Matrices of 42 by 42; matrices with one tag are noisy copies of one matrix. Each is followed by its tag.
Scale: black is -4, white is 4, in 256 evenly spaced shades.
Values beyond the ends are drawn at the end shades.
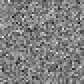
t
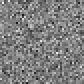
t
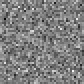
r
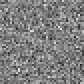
r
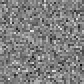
r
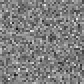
r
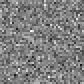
r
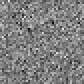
t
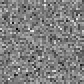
r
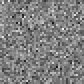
t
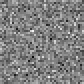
r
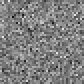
t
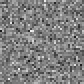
r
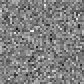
r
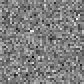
r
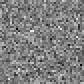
r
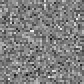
r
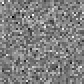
t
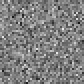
t
